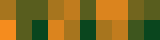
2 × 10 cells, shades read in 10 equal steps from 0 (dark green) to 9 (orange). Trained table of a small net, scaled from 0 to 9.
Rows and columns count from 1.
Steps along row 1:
down same up up down up same down down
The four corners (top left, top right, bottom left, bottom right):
6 3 9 0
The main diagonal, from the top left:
6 3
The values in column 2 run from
3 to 3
